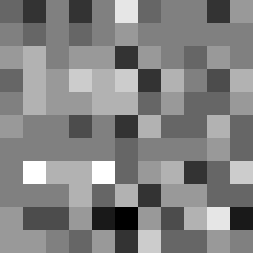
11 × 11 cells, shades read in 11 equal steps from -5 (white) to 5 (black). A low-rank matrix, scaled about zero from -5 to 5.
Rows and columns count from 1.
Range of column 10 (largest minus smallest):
7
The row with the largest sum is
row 10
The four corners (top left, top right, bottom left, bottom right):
1 -1 -1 0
